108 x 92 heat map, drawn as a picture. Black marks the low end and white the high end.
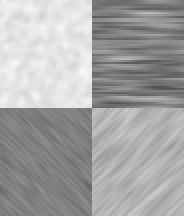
It is made of 2 by 2 panels. Panel 1,1: very high, blotchy, faint in contrast. Panel 1,2: middling, streaked across. Panel 2,1: middling, slanting down to the right, faint in contrast. Panel 2,2: high, slanting up to the right, faint in contrast.
